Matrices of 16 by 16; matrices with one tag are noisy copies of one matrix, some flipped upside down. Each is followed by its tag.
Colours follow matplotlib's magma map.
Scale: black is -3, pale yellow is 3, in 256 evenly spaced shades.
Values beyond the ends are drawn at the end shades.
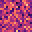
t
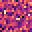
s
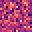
t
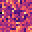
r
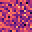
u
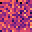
u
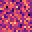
t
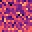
s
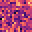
r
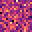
t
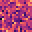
r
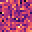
r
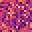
u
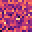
s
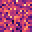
t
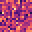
r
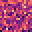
s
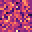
t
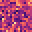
r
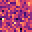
r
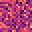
u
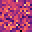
t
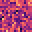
r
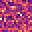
s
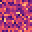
s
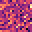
u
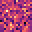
t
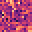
r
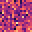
r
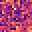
r
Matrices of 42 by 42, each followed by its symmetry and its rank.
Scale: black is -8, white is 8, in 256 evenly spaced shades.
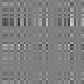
neither, rank one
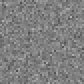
antisymmetric, full rank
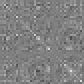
symmetric, rank five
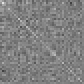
symmetric, rank five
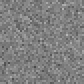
antisymmetric, full rank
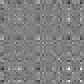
symmetric, rank three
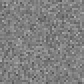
antisymmetric, full rank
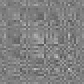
symmetric, rank three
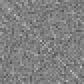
symmetric, full rank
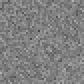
symmetric, full rank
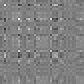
symmetric, rank three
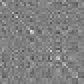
symmetric, rank five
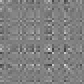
symmetric, rank three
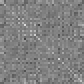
symmetric, rank five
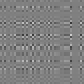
neither, rank one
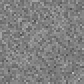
symmetric, full rank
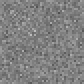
symmetric, full rank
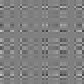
neither, rank one
